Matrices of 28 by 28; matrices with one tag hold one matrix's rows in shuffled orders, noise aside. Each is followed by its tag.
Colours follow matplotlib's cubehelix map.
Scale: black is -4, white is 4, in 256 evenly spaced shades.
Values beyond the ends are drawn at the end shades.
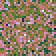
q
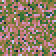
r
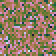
q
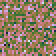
q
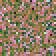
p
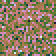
r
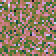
p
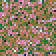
r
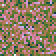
r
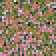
r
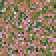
r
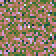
q
